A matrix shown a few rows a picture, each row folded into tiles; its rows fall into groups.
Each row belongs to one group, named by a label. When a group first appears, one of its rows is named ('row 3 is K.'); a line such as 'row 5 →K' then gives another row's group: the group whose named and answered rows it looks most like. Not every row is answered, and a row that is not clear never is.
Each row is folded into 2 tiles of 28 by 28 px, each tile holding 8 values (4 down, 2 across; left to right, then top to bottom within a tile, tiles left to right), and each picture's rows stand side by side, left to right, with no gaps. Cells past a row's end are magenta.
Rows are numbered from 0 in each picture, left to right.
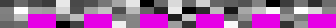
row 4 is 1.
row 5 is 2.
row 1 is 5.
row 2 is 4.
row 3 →5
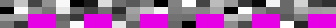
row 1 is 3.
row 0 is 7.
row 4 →7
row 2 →1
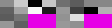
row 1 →5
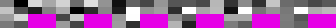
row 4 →7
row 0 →5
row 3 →7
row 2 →7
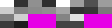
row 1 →5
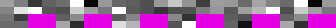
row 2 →3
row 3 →3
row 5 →4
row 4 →1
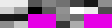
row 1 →2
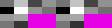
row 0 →7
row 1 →7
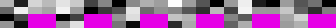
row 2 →7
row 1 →3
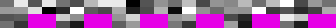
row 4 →4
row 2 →5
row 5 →5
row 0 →4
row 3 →7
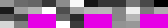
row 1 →4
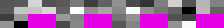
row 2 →2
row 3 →3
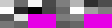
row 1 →2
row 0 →5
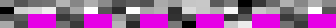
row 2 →7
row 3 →1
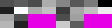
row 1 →1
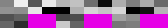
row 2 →5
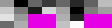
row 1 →3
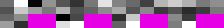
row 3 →3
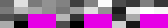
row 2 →1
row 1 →7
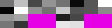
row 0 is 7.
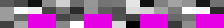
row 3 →2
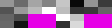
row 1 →5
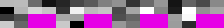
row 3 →7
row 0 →1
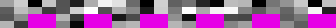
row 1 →7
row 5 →4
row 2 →3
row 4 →3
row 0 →4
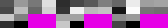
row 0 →7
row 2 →7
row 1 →7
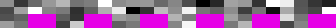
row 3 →2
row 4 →3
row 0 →1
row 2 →5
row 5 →5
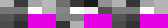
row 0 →1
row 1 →2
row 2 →1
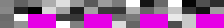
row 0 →5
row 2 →4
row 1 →3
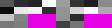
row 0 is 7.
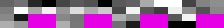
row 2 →7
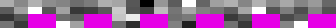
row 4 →1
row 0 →1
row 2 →5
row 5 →3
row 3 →4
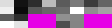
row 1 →2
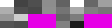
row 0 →5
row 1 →4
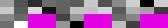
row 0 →3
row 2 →4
